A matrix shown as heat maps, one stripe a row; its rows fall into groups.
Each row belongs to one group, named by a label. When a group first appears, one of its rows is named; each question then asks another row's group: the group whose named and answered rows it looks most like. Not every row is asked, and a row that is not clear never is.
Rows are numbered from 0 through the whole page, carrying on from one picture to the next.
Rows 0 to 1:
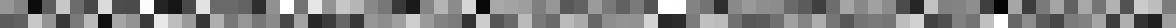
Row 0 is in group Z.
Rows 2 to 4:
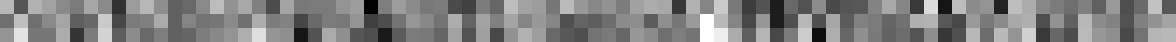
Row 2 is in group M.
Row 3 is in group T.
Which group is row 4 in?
T
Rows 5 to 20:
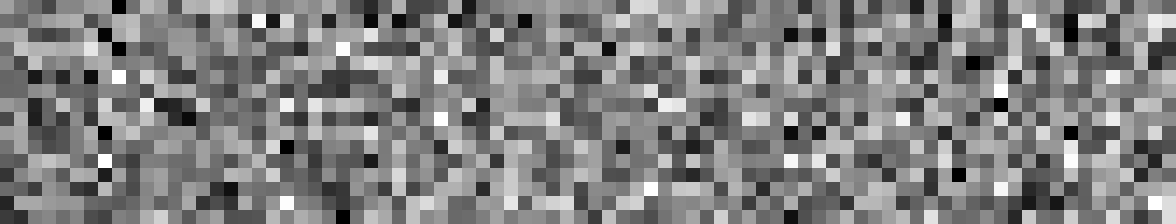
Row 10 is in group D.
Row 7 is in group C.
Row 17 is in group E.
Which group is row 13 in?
D
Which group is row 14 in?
C
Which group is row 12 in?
Z
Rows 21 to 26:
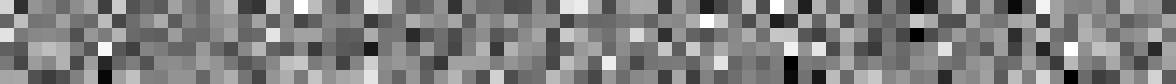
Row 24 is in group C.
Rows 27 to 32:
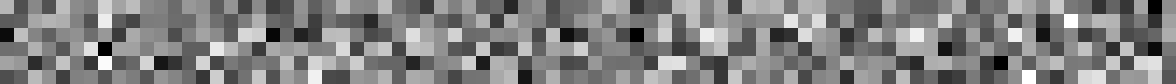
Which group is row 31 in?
Z
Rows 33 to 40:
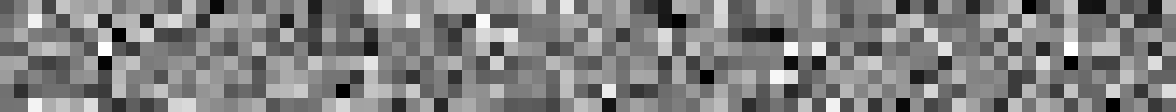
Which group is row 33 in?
E
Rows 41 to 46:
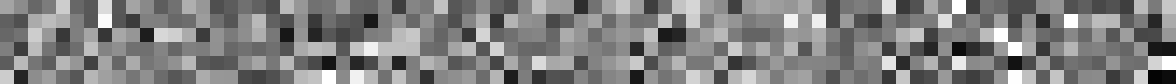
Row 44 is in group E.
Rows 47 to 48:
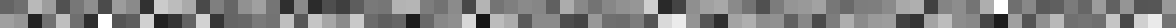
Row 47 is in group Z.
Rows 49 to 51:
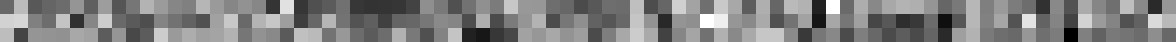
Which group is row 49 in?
T
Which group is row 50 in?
T
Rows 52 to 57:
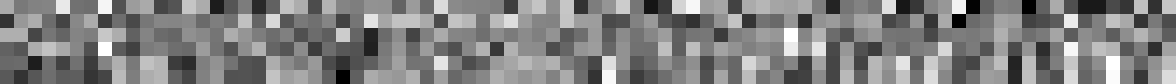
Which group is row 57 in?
D
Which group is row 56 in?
D
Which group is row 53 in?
E
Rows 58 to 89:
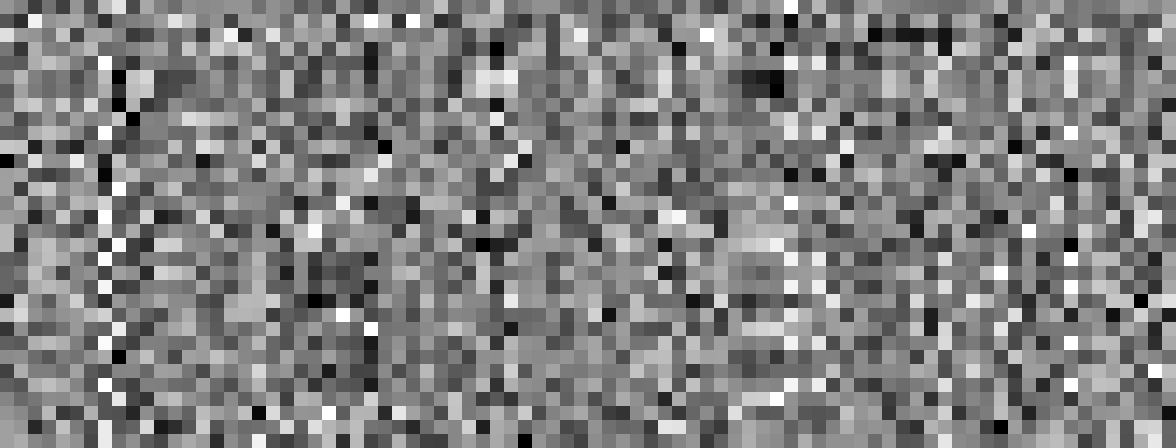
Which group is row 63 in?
M
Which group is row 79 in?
E
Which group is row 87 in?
E
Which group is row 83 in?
M
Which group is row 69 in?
E
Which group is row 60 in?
T
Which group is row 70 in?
C
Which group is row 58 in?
D
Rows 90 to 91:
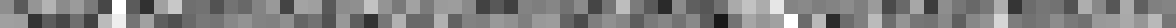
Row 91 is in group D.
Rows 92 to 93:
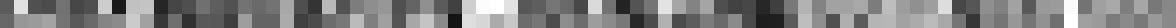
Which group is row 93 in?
M
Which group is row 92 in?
M
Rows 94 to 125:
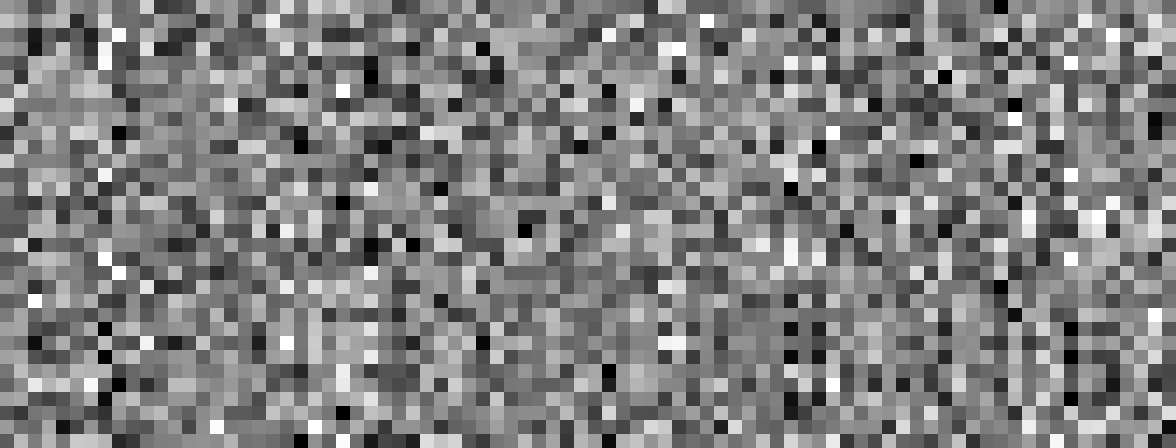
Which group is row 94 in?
Z
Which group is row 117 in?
C
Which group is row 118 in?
Z
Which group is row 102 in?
E
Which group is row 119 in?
C
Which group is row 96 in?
D
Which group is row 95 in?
T
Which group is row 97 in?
Z
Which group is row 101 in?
T
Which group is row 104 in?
T
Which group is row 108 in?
D
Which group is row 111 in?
D
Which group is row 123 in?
D
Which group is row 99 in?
M
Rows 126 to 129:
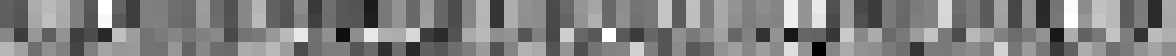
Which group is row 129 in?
T
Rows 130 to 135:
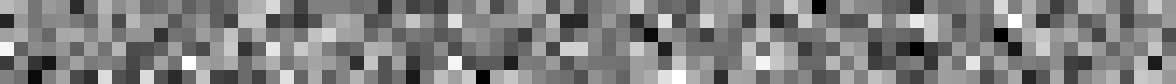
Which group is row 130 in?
T
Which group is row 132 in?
Z
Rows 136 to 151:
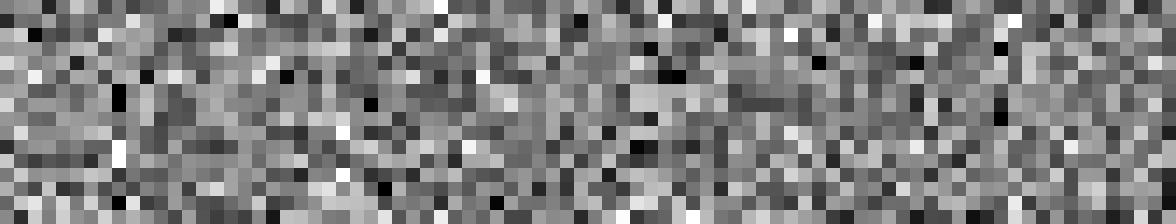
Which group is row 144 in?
Z
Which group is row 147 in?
D
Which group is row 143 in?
M
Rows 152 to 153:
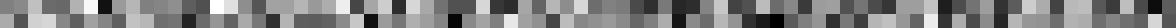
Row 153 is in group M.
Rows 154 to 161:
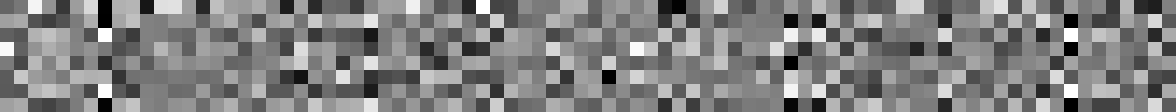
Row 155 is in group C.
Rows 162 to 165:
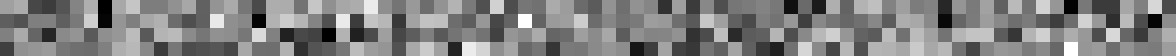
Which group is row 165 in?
M
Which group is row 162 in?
C
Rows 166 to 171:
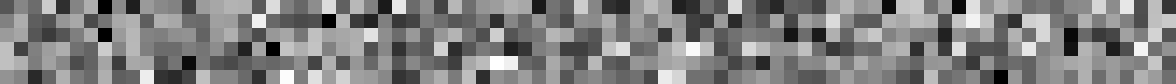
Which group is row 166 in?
E
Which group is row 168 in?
C
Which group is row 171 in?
Z
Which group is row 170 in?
M
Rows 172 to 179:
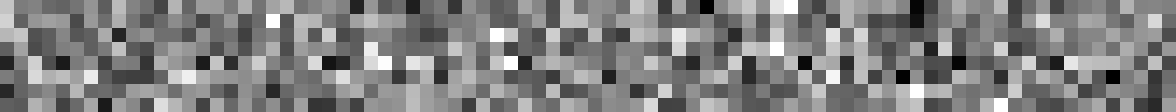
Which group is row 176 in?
E
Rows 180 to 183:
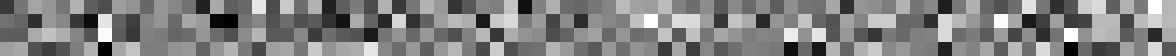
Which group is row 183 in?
C
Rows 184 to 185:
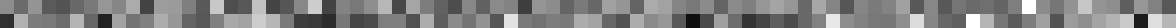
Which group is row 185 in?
E
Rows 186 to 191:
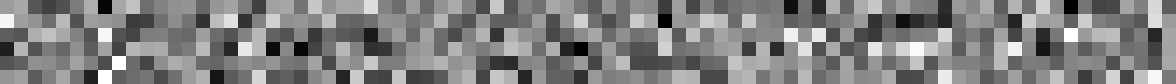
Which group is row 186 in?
C
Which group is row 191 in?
Z
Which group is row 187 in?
T
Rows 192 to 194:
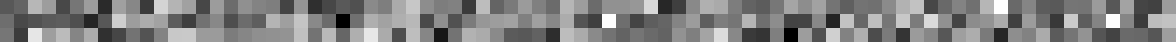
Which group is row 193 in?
D
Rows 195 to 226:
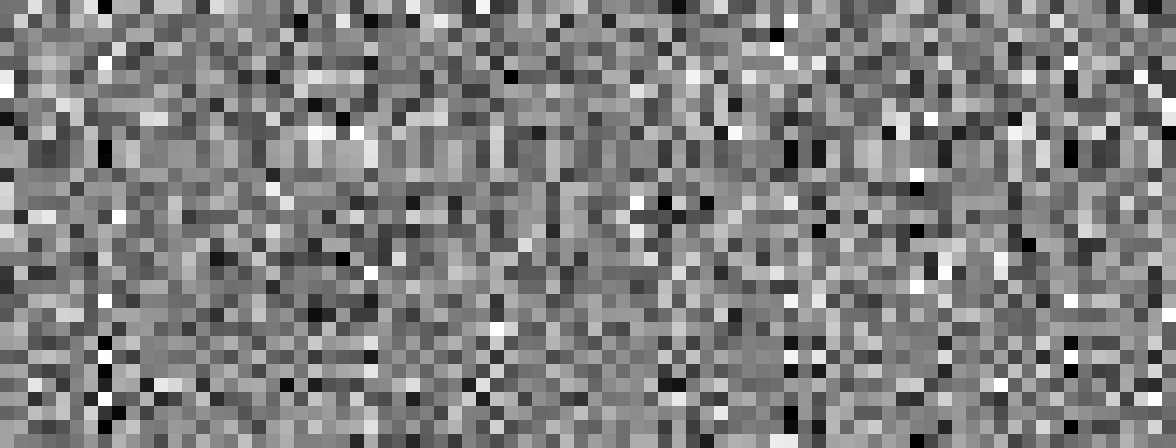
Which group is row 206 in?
C
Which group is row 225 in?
C
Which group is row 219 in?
C
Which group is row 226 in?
T
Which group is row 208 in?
T
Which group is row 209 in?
T
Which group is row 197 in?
M
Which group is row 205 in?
C
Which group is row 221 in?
C
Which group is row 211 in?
T
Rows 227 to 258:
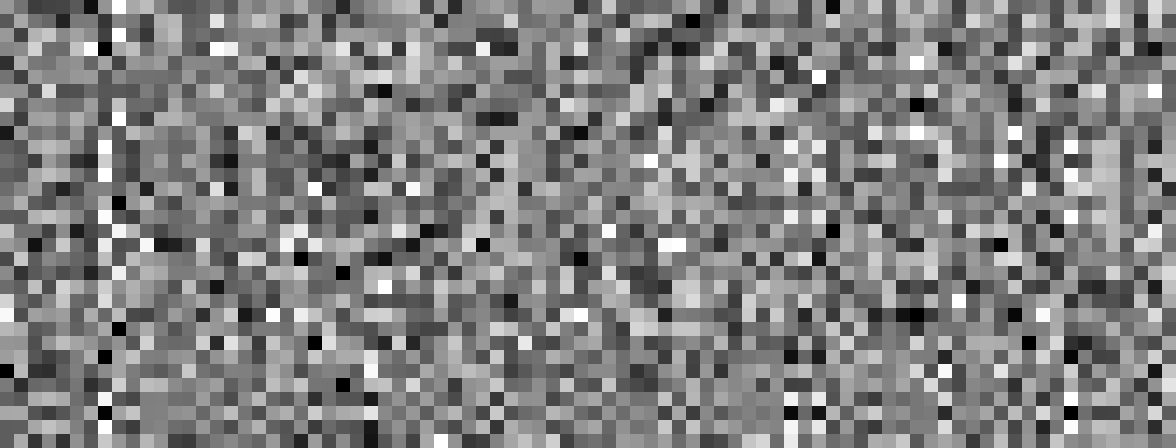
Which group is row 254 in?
D
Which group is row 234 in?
T
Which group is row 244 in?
Z
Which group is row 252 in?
C
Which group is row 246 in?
D
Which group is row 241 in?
M
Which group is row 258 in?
D
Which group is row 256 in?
C
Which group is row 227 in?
D
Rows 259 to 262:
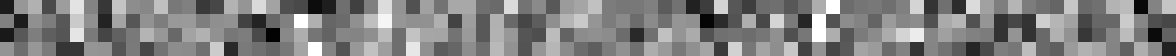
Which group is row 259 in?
E
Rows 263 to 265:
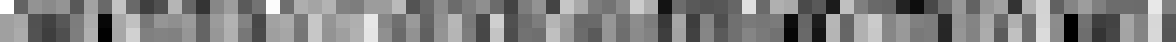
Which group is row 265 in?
C
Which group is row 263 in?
T
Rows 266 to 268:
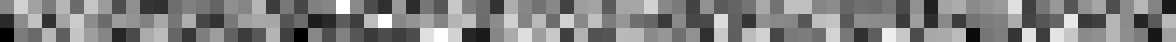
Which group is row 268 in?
D
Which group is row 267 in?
E
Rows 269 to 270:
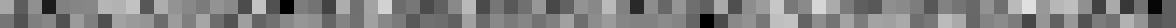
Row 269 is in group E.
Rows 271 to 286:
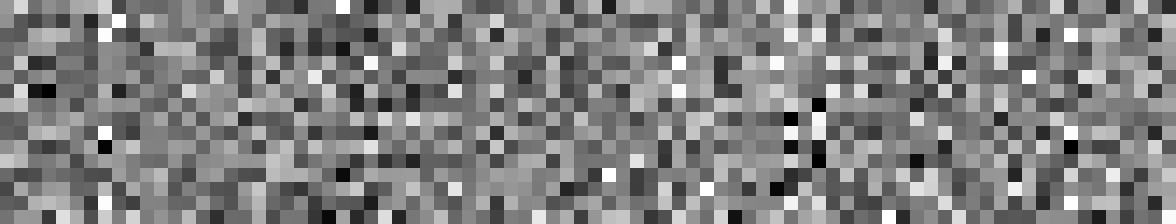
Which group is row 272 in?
D
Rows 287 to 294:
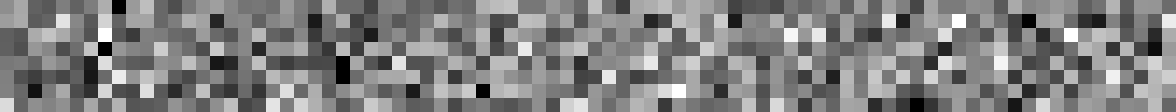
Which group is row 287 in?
M
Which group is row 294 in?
T
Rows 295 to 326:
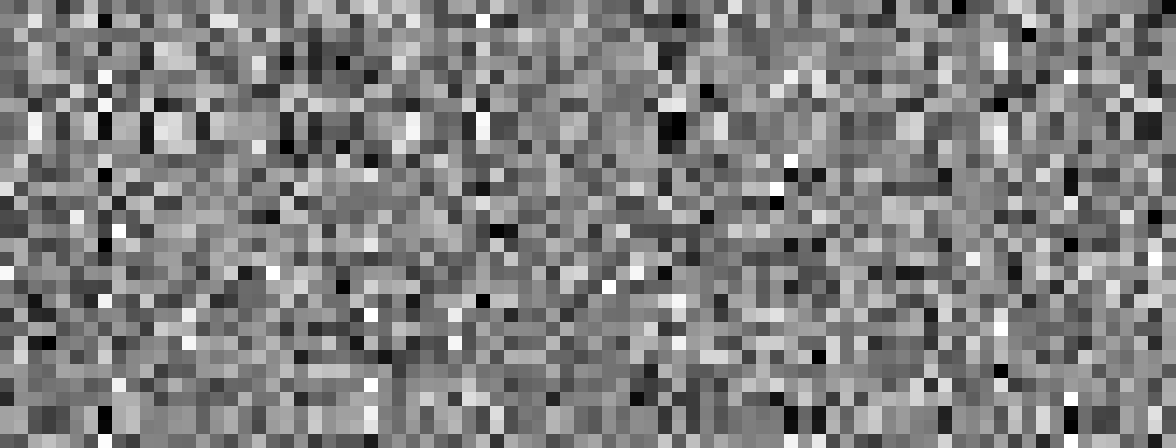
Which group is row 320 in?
T
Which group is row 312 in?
C
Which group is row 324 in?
C
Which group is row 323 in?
M
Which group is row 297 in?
E
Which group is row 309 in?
M
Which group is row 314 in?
T
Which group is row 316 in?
Z
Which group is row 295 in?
E
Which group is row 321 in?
Z
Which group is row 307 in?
C
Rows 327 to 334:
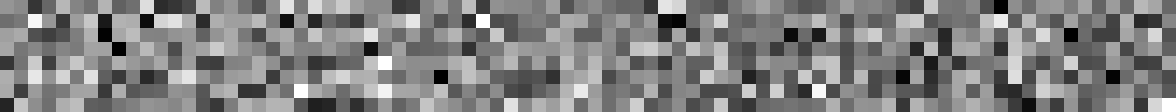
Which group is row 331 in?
E
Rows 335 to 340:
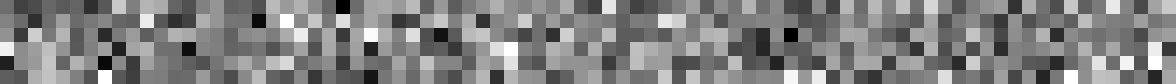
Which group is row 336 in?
Z
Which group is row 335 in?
D
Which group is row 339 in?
E
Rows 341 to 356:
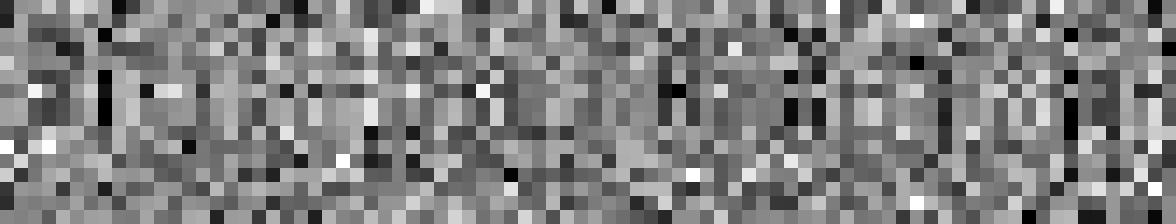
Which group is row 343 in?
C
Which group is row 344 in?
E
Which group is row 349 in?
C
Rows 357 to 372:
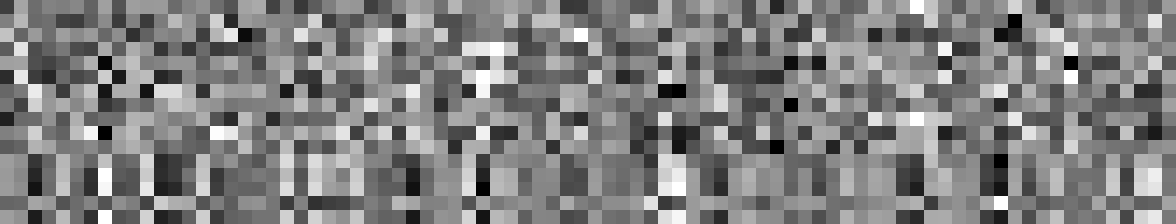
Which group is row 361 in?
C
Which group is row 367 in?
M
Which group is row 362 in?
M
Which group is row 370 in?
Z
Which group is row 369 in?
Z
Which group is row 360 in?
M
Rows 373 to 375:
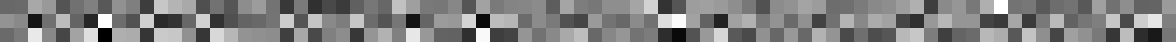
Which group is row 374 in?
Z
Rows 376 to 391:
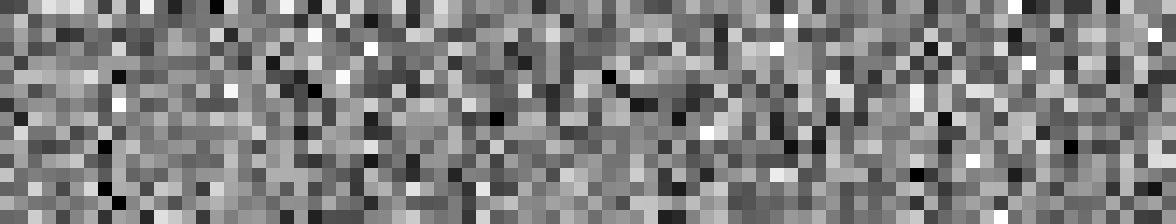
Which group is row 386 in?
C
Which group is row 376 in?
E
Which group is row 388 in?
T
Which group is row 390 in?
M
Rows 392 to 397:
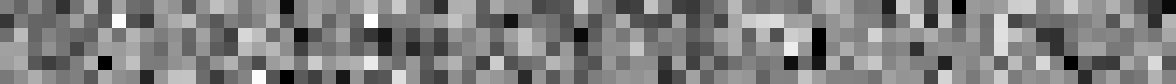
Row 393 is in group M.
